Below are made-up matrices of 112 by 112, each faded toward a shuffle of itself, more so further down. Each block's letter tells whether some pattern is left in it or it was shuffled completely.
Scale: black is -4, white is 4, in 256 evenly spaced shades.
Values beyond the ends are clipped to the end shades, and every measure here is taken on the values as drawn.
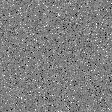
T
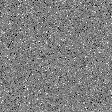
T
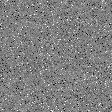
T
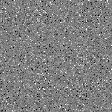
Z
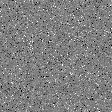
T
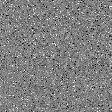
Z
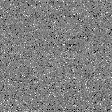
Z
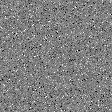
T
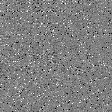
Z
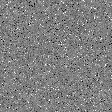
T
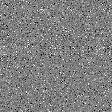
Z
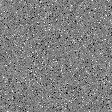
T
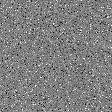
T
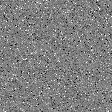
T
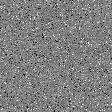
T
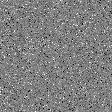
T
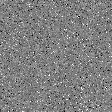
T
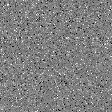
Z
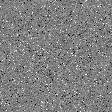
T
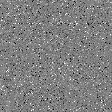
Z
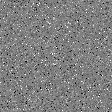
T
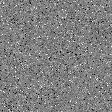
T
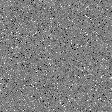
T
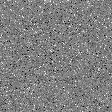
T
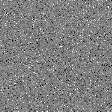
Z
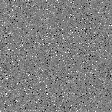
Z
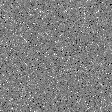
T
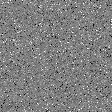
T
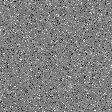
T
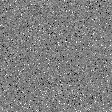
T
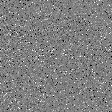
Z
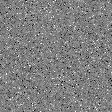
T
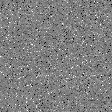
Z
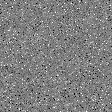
T
